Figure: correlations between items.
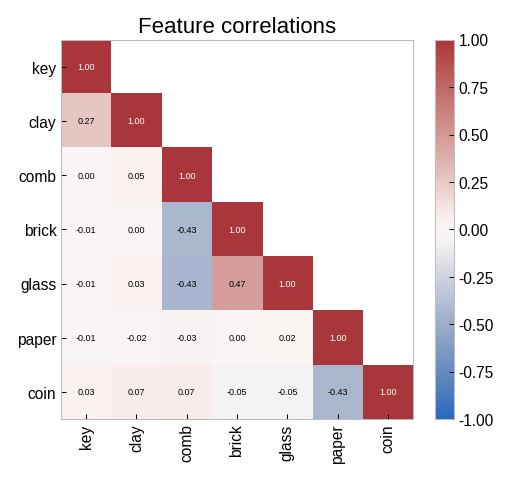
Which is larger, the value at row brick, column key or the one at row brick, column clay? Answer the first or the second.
the second
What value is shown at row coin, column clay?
0.07
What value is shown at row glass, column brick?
0.47
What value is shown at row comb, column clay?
0.05
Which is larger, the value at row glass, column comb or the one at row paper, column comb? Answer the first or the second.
the second
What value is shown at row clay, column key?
0.27
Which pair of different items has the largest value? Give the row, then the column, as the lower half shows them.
glass, brick
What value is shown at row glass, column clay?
0.03
